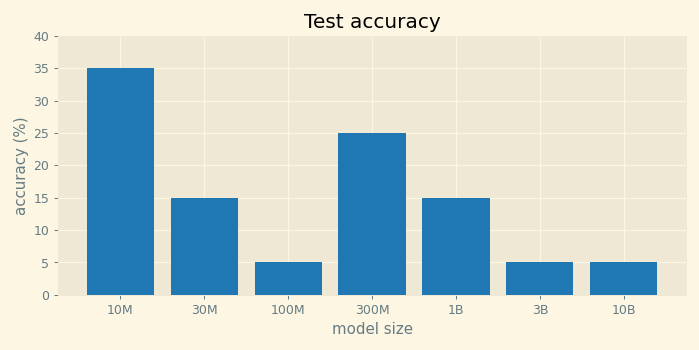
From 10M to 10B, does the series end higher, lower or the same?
lower
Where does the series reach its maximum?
10M
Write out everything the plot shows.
Title: Test accuracy
x-axis: model size, ticks 10M 30M 100M 300M 1B 3B 10B
y-axis: accuracy (%), ticks 0 5 10 15 20 25 30 35 40
Values:
35 15 5 25 15 5 5
